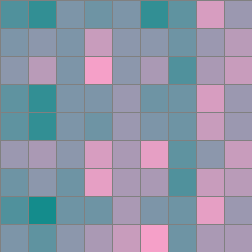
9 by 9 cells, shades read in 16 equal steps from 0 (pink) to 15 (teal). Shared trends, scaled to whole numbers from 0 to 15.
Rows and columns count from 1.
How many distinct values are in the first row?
7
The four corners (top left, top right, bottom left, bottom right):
11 6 8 5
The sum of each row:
80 59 50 71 72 46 54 73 52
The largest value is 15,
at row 8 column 2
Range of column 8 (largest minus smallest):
6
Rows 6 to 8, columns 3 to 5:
7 2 5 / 9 1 5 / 9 9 5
